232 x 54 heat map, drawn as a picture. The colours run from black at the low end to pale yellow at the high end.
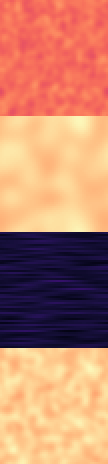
The table splits into 4 rows of 1 panel. Panel 1,1: high, blotchy, faint in contrast. Panel 2,1: very high, smooth, faint in contrast. Panel 3,1: very low, streaked across, faint in contrast. Panel 4,1: very high, blotchy, faint in contrast.
